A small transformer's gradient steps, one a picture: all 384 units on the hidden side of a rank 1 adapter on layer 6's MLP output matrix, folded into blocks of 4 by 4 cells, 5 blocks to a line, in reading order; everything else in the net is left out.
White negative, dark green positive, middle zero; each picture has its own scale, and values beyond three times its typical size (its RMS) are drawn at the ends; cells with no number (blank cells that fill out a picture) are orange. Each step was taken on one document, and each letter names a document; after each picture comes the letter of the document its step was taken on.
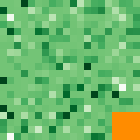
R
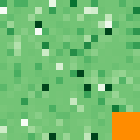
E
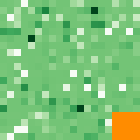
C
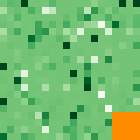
C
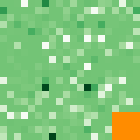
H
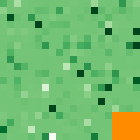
E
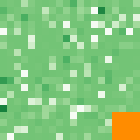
C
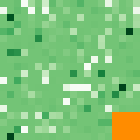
R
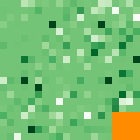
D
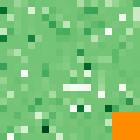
C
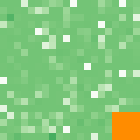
H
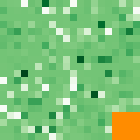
H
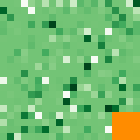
R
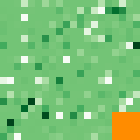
D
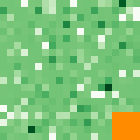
H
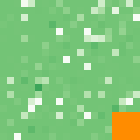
D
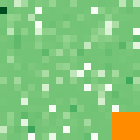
E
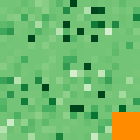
C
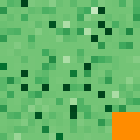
C
